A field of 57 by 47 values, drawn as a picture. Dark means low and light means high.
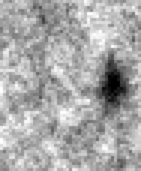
Histogram: skewed, a long tail of low values. Ninth with the lowest average: middle right. Odd rows or columns: none. Grain: blotchy. Dips: one, in the middle right.
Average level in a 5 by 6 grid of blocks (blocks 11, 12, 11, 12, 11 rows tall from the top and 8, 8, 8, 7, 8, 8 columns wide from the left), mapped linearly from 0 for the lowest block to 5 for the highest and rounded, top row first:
4 3 3 5 5 4 | 4 3 4 4 4 4 | 5 3 4 4 0 2 | 5 4 4 4 3 3 | 4 4 4 4 4 3
